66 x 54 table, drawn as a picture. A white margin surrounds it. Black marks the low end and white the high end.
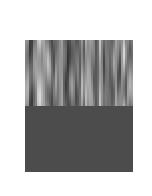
It is made of 2 by 1 panels. Panel 1,1: middling, streaked downward, strong in contrast. Panel 2,1: low, flat.
